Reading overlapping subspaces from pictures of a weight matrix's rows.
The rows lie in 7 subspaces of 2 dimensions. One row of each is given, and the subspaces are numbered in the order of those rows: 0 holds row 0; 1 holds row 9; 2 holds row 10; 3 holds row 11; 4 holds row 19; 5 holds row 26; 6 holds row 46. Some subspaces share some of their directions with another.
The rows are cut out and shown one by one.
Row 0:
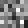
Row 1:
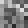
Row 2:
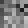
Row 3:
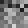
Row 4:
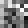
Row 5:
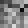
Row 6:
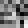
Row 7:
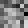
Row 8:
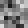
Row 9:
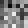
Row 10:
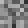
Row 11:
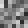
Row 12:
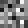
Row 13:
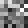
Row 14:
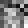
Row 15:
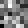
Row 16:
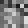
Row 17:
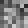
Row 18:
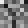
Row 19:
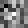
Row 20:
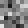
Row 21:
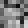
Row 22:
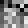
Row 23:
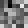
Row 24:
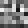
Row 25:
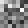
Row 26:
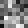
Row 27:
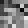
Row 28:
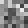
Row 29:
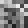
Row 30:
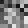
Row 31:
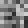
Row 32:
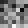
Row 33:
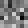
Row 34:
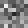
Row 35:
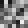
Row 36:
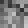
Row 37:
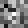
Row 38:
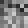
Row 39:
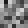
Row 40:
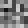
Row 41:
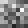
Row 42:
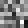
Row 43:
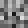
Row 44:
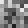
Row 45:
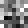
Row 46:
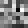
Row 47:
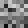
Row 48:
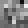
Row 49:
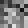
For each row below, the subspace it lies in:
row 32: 6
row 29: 3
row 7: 3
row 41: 6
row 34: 4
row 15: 5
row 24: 6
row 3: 0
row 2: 5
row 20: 5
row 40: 6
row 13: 4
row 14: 3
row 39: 3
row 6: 0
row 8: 5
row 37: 4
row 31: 0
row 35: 3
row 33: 1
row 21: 3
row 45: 5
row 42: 0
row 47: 4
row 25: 0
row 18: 2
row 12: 0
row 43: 1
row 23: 5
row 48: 2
